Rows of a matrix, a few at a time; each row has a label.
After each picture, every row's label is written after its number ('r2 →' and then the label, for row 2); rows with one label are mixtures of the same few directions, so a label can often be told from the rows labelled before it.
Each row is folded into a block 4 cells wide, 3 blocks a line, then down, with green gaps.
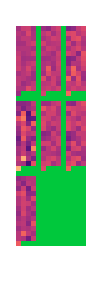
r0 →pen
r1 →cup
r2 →cup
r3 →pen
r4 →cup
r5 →cup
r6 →pen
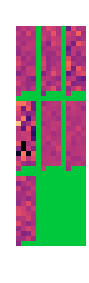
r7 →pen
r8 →pen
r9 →pen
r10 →cup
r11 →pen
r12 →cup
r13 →cup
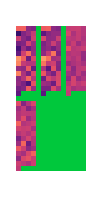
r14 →cup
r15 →cup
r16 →cup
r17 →pen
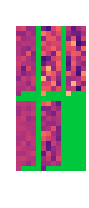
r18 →cup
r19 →cup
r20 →pen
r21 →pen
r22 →cup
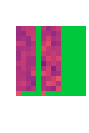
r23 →pen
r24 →pen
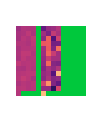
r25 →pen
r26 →pen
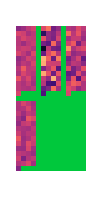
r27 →cup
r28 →cup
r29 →cup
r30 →pen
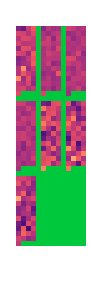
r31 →cup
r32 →pen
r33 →cup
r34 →cup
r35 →cup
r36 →pen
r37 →cup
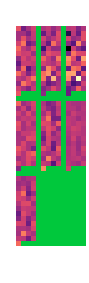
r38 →pen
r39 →cup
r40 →cup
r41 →pen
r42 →pen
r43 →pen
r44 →pen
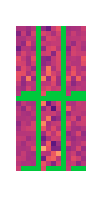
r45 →cup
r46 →cup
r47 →cup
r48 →pen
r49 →pen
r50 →cup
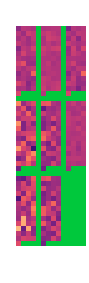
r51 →pen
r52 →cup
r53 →pen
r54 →pen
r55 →cup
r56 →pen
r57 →cup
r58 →cup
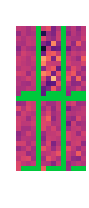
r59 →cup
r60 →cup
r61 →cup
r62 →cup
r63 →pen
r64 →cup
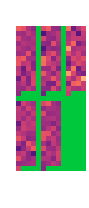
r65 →cup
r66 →cup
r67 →pen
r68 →pen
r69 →cup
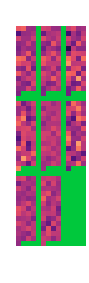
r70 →cup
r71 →cup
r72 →cup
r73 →pen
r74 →cup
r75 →pen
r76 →cup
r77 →cup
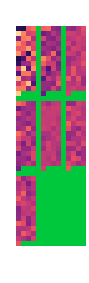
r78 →cup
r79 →cup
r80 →cup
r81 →cup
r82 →cup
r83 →cup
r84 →pen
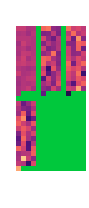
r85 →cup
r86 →cup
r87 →pen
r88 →pen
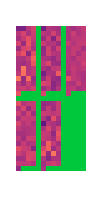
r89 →cup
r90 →pen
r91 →cup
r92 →pen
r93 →cup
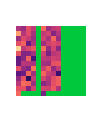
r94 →cup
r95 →pen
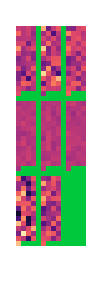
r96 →cup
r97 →pen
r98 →cup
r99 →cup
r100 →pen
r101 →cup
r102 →pen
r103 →cup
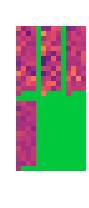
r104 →pen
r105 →cup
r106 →cup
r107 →cup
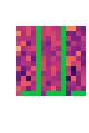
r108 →cup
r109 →pen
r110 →cup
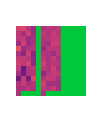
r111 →cup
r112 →pen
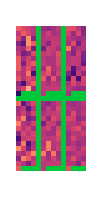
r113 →pen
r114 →cup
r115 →cup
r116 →pen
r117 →cup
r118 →pen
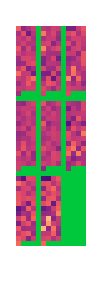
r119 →pen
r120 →cup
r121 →cup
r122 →cup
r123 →pen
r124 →cup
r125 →cup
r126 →cup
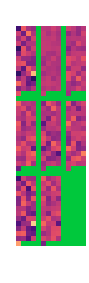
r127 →pen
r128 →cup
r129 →cup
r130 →pen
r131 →pen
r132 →pen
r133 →pen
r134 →pen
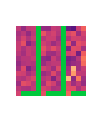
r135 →pen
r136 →cup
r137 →cup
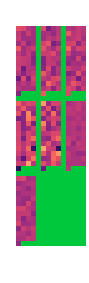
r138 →cup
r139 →pen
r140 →cup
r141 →pen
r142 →pen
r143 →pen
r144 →cup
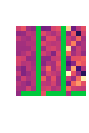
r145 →cup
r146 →cup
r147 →pen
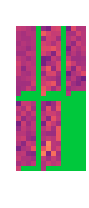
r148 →cup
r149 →cup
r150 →pen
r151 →pen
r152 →cup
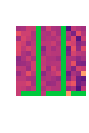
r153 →cup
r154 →pen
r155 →pen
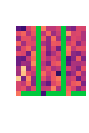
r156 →cup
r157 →pen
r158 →cup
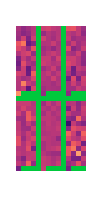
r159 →pen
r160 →cup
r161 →cup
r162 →pen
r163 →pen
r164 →cup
